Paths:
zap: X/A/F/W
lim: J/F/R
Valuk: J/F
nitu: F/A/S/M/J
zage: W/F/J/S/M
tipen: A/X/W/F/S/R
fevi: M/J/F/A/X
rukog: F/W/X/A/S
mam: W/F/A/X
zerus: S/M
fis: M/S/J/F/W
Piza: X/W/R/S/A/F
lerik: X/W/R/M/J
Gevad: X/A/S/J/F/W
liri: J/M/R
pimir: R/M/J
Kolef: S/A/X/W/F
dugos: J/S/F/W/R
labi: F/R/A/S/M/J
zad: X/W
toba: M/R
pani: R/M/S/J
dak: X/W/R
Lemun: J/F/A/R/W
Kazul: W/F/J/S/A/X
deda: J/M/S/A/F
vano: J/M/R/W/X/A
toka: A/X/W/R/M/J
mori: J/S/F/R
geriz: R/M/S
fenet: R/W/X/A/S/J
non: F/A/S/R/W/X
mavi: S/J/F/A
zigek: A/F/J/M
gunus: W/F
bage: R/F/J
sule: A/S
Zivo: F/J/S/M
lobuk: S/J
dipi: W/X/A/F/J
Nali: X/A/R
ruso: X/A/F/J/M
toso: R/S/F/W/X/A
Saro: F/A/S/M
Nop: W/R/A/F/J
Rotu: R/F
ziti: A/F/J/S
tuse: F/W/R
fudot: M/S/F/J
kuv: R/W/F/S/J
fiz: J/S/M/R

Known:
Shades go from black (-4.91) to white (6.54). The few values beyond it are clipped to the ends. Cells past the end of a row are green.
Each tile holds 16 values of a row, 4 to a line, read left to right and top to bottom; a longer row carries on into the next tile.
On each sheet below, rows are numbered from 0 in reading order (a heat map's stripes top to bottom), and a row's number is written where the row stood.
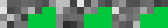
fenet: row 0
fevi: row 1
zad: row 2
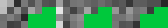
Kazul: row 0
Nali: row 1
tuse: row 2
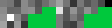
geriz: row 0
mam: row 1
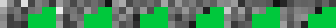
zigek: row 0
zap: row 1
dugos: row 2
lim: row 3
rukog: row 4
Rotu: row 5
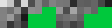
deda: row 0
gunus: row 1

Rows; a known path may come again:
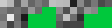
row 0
fiz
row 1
zage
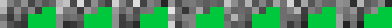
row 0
Lemun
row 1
fevi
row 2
zigek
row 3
Nali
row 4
liri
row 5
Zivo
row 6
Saro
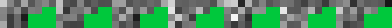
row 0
ziti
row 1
Nop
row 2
dugos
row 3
fenet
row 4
fis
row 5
dak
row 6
rukog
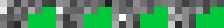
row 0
dipi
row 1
zap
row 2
geriz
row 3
toso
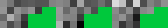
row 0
kuv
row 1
labi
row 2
deda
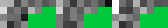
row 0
Gevad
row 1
mam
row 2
toka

